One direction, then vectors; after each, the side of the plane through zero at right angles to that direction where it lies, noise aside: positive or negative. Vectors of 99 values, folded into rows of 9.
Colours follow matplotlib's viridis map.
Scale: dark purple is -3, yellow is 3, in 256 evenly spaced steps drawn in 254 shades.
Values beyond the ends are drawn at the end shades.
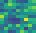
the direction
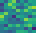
positive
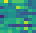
negative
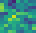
negative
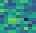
negative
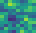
positive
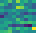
negative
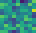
positive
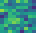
negative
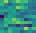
negative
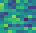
negative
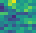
positive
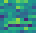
negative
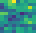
positive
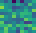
positive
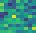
negative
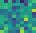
positive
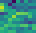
negative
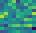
positive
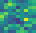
positive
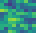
negative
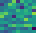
positive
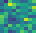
positive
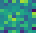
negative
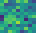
negative
